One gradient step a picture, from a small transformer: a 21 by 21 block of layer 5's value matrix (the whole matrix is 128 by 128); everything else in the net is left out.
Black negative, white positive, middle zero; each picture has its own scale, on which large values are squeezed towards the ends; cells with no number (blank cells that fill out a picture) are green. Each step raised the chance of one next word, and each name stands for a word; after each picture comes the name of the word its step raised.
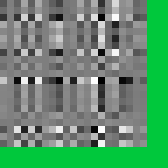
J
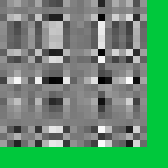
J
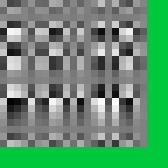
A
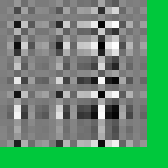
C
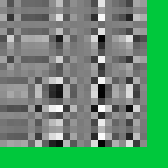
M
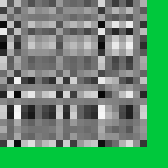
C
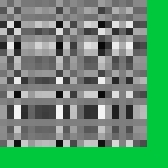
C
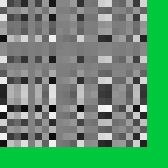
M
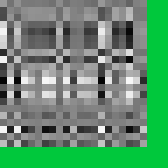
J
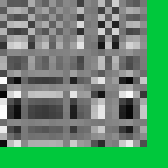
C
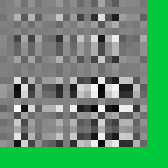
M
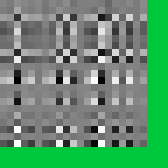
J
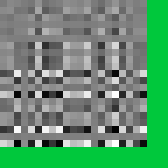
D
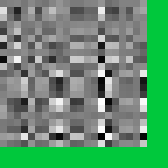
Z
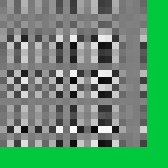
D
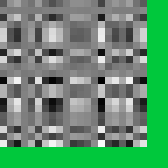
J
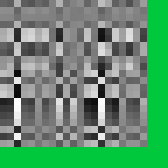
A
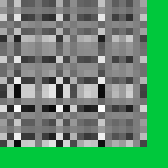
M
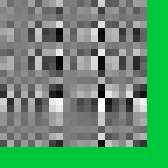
A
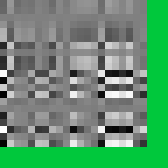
D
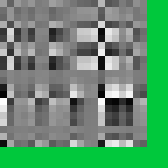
A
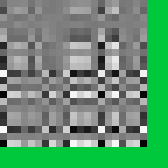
D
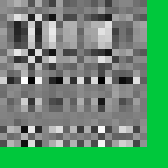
J
